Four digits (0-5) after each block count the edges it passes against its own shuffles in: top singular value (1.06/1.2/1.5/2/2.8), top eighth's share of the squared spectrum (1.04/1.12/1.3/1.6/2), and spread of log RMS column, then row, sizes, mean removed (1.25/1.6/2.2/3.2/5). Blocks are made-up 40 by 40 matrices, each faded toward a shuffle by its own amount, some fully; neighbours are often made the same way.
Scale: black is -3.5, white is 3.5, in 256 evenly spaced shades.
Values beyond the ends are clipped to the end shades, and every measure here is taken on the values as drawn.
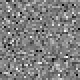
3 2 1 0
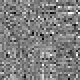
4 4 2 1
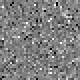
0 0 0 0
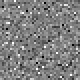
0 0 0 0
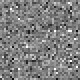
3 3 1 1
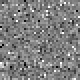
2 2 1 0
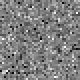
0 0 0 0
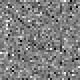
1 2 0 0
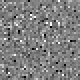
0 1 0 0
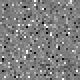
0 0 0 0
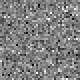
0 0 0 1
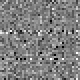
1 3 2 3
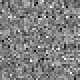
3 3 1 1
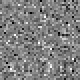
3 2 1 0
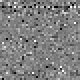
2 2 0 1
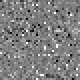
1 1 0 0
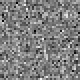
2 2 1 0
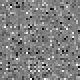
2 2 0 0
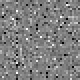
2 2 1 0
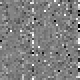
3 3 2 0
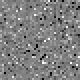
0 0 0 0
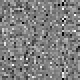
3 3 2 0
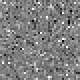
1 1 0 0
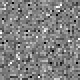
1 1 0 0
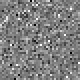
2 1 0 0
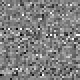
1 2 0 2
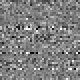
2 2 0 3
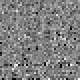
2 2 0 2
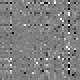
4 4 2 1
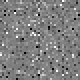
2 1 0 0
